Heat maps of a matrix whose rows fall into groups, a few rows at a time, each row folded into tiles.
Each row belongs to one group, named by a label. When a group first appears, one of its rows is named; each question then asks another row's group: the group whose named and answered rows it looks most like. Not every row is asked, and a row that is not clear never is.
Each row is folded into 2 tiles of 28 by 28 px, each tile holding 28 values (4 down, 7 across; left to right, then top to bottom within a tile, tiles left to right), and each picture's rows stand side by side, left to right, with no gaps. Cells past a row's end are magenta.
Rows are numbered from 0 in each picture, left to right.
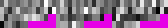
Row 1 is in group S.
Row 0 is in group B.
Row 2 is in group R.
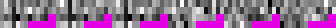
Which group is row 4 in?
R
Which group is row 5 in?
B
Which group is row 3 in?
B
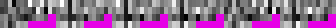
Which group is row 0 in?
R
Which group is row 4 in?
R
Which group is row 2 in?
S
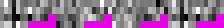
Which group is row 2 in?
R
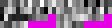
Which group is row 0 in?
R
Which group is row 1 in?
B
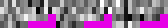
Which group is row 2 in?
S
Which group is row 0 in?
B
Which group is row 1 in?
B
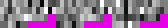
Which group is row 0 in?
B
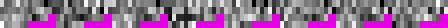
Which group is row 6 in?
R
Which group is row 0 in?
R
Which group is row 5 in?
R
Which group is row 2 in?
R
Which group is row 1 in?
R
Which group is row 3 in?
R
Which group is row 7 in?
B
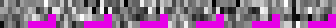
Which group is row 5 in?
S
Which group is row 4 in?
R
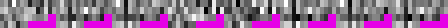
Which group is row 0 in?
B
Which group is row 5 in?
S
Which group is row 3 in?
B
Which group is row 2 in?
S
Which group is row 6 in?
S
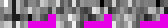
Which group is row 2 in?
R
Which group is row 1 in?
R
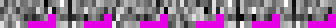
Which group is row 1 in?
S
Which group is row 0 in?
R
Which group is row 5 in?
S
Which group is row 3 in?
B
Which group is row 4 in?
S
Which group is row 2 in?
R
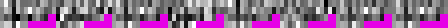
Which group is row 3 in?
R
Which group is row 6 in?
S
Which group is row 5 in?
R
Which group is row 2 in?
S
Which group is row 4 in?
S
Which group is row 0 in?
S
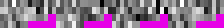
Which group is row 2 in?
R
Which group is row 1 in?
R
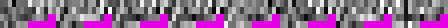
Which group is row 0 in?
R
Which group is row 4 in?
R
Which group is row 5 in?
R
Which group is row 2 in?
R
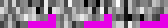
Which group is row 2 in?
S
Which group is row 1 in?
B
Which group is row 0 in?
B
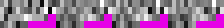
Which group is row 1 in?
B
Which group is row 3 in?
B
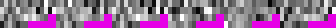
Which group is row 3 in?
R
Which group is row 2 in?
B
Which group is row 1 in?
B
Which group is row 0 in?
B
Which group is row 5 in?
B
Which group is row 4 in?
R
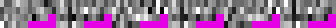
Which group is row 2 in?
B
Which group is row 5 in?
S
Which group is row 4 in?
B
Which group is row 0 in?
R
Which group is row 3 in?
S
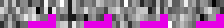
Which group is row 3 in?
R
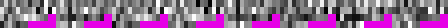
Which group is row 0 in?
B
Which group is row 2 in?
B
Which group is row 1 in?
S
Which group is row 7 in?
R
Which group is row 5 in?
R
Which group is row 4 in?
S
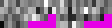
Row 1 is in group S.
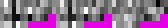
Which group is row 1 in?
S
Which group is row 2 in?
R
